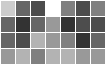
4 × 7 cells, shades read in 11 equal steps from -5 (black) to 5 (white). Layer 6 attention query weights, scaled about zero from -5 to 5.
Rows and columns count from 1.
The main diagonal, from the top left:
3 -3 2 2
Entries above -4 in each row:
7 7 7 7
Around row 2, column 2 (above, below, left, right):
-1 -2 -1 -1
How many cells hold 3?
1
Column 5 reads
0 -3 0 2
